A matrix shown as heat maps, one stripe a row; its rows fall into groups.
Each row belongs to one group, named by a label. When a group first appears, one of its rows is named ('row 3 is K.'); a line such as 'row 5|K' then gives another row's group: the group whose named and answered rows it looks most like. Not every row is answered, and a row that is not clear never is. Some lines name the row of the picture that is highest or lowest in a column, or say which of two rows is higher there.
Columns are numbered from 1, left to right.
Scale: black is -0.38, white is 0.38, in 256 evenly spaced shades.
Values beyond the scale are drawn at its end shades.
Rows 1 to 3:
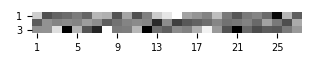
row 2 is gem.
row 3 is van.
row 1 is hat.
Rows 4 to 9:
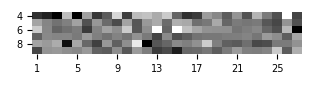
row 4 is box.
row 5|hat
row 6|hat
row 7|gem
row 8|van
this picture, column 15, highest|6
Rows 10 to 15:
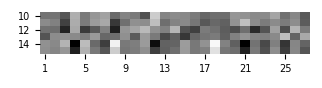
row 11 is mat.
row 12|box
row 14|van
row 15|van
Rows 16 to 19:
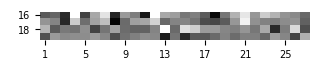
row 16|mat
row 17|mat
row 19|gem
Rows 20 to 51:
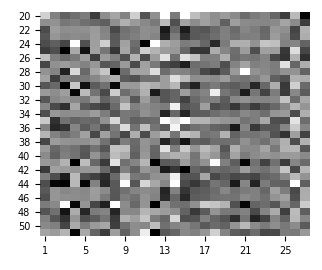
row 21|hat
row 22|gem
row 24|mat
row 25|box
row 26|hat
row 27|gem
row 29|hat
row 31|van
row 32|gem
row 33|box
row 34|gem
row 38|gem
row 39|hat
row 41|van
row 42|gem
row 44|box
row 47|van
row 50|mat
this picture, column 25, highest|27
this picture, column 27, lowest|20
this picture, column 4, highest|24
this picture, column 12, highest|24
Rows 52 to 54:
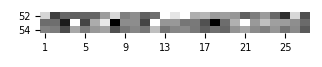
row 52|hat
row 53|mat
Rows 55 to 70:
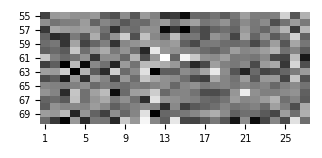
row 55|gem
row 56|hat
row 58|box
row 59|box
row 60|mat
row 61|hat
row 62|box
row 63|van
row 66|mat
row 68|gem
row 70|box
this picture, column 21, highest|66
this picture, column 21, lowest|63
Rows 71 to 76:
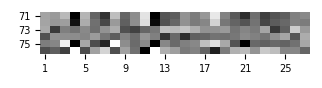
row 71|van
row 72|van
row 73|hat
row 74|gem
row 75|van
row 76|mat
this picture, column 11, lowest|76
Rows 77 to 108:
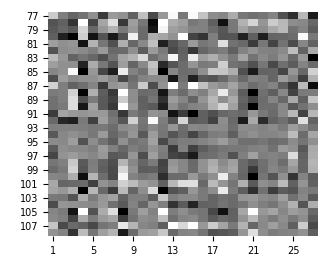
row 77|hat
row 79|mat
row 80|box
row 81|van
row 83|hat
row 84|van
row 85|van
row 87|hat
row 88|van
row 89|van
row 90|van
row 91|gem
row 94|gem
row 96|gem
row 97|gem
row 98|van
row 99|van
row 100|van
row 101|hat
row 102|van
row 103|mat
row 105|mat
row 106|mat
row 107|hat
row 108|mat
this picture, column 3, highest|85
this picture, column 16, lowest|80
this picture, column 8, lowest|105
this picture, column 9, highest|80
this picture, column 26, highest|80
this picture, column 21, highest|105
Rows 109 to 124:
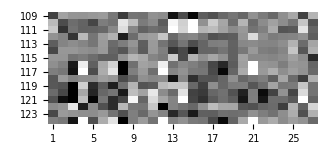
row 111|hat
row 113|gem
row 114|gem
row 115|hat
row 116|mat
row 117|mat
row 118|gem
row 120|box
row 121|box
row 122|van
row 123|gem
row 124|mat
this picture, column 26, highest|121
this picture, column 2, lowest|121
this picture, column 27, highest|122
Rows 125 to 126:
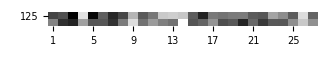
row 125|box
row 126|box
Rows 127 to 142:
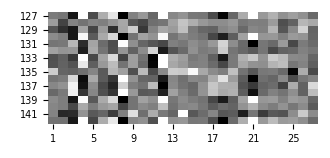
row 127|mat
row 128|hat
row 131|van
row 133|mat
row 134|mat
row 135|hat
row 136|van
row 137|van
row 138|van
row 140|mat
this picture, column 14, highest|141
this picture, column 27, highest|137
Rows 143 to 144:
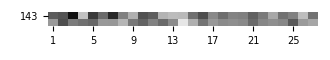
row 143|box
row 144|hat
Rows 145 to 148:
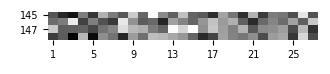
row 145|box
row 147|hat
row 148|box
